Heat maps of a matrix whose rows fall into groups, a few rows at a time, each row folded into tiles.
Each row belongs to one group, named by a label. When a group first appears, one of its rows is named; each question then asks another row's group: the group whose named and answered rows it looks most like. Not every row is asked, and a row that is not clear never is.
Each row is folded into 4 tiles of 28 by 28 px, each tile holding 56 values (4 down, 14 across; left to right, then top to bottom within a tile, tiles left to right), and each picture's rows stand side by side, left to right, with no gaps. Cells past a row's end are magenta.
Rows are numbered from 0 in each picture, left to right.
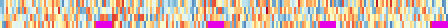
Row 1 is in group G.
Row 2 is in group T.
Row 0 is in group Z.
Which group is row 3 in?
Z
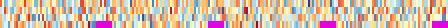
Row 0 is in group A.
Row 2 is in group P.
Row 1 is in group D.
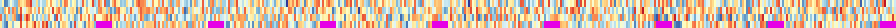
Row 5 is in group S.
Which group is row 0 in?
A
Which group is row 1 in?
A
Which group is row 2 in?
P
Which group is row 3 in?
P
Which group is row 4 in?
D
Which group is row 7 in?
D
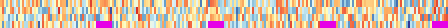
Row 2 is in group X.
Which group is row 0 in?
D
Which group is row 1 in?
P
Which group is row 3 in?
A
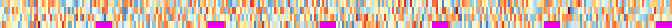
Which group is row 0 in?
S
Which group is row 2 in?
A
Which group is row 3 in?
T
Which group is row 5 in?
X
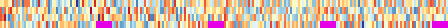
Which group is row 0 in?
G
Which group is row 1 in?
X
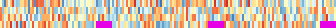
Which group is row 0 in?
Z
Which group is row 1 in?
T
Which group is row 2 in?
G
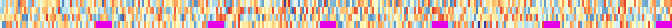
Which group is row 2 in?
A
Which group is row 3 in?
A
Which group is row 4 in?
Z
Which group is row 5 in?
D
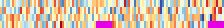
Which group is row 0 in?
P
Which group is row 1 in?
G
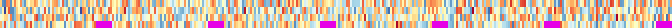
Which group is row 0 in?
X
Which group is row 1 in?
P
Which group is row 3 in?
P
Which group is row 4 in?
T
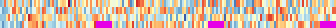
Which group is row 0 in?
T
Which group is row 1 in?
A
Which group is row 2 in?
X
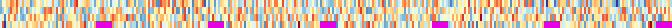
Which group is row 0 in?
T
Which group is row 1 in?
X
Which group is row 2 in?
Z
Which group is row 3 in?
P
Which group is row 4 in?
Z
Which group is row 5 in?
D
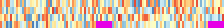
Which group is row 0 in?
X
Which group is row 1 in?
T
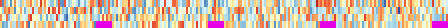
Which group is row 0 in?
A
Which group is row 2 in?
S
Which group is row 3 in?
T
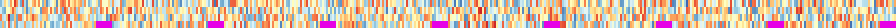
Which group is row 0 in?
T
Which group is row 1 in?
A
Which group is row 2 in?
Z
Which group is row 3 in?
Z
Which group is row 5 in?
S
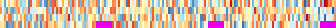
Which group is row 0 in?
X
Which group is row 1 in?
G
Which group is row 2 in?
S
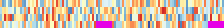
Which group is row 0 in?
X
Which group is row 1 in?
A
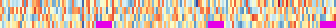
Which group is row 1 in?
D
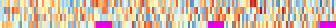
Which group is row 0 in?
S
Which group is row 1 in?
A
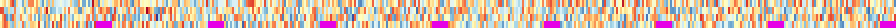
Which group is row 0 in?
G
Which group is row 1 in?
D
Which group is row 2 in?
A
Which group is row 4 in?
S
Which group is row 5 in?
T
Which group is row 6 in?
T
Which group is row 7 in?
T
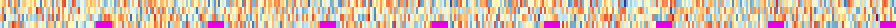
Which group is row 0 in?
D
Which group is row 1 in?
Z
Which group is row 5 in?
S
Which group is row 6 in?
A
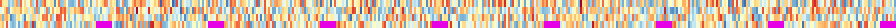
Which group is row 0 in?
S
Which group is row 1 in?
A
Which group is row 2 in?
Z
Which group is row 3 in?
S
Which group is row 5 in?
Z
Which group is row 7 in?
A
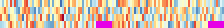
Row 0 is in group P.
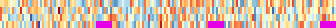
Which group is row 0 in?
D
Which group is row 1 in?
X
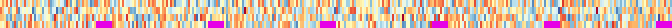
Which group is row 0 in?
G
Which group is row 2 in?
P
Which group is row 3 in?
S
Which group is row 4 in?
Z
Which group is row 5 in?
G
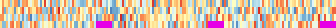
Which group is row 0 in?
D
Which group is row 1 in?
T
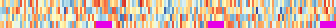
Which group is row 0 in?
S
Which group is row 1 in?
G
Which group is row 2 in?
G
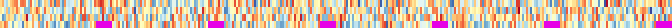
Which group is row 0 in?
S
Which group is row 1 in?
G
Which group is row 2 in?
T
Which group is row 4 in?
Z
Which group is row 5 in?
S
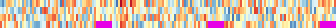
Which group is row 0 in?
X
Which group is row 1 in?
Z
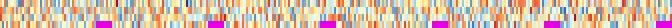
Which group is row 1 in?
D
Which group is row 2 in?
D
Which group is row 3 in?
G
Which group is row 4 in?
X
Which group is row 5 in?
T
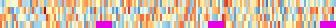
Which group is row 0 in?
X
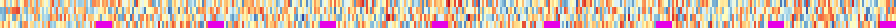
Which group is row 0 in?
S
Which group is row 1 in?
G
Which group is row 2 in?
D
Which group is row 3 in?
S
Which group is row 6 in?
G
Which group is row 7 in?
T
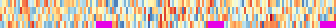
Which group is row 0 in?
P
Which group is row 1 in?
X
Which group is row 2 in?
D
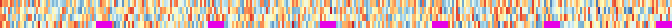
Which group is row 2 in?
P
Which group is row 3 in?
P
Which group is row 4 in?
X
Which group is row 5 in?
X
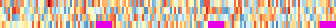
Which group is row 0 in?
S
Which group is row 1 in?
G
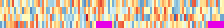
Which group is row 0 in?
P
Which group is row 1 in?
Z
